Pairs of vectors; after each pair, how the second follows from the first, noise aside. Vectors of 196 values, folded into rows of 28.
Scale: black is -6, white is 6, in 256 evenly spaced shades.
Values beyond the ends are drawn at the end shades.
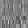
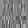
copied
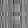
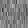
shuffled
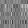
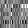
scaled up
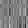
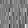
sign-scrambled
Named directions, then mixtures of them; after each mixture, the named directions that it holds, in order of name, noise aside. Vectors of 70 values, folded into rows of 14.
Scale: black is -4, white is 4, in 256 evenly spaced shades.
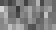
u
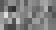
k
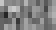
k, u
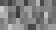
u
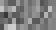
k, u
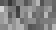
u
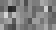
k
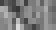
k, u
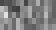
k, u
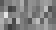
k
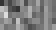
k, u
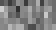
u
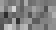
k
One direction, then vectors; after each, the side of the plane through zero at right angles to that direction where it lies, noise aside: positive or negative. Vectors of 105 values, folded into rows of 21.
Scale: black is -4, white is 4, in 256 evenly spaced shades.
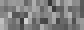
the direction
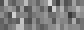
negative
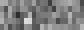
positive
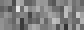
positive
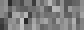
negative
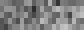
negative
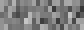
positive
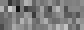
negative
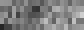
negative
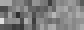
positive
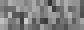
positive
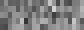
negative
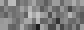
positive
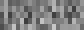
negative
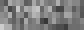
positive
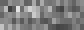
positive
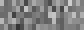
positive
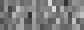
negative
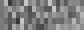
negative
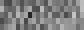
negative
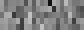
positive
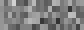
positive
